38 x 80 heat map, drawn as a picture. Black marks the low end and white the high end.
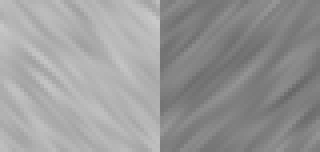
The table splits into one row of 2 panels. Panel 1,1: high, slanting down to the right, faint in contrast. Panel 1,2: middling, slanting up to the right, faint in contrast.
